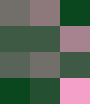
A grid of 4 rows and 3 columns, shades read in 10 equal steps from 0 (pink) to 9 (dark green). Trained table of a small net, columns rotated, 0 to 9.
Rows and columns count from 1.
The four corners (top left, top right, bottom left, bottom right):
5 9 9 0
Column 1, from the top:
5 7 6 9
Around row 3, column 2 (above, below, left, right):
7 8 6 7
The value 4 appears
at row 1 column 2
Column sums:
27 24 19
